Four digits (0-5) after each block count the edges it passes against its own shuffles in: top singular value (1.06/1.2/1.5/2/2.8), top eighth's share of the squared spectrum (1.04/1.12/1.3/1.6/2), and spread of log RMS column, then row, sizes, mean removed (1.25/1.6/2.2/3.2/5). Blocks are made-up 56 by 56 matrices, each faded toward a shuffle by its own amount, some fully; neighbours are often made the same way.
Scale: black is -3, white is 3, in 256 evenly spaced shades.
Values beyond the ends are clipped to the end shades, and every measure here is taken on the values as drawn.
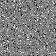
2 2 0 0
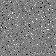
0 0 0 0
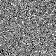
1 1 0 0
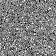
0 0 0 0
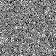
2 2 0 0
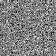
2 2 1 0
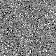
0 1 0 0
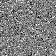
1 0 0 0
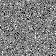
0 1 0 0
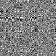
4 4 2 2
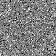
2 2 0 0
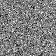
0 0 0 0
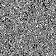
0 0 0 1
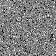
0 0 0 0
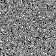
1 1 0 0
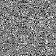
3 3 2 2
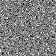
2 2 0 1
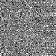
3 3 1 1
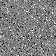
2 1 0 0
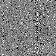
2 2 2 0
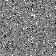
1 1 2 0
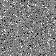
1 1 1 0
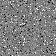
0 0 0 0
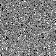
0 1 2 0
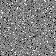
0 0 0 0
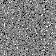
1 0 1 0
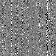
2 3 3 0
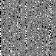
2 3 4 0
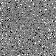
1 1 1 0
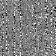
1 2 3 0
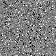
0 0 1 0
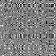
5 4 3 3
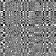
5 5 3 3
